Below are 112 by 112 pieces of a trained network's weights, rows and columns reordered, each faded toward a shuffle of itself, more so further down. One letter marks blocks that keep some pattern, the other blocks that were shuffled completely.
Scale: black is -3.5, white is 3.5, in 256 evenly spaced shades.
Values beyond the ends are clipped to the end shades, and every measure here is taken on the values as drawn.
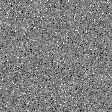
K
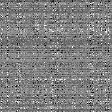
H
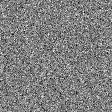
K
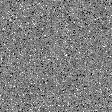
K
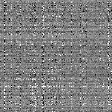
H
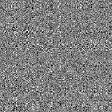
H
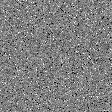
K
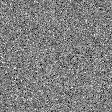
K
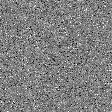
K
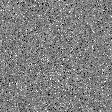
K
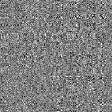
H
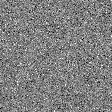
K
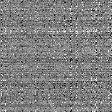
H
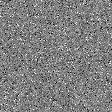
K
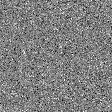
K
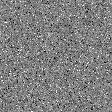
K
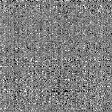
H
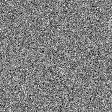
K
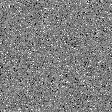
K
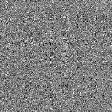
H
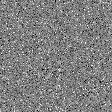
K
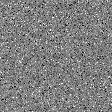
K
